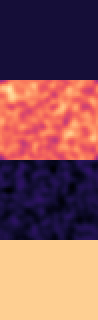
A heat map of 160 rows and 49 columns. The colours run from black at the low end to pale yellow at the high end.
It is made of 4 by 1 panels. Panel 1,1: very low, flat. Panel 2,1: high, blotchy. Panel 3,1: very low, blotchy, faint in contrast. Panel 4,1: very high, flat.
